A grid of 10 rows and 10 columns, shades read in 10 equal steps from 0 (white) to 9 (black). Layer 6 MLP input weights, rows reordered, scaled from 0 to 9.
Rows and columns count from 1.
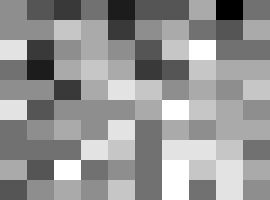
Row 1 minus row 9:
1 0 7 0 4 1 6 1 8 2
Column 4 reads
5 3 3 2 3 4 4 1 5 4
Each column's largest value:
6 8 7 5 8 7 6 5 9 5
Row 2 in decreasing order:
7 6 5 4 4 4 3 3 3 2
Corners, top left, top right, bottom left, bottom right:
4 5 6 4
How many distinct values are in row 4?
6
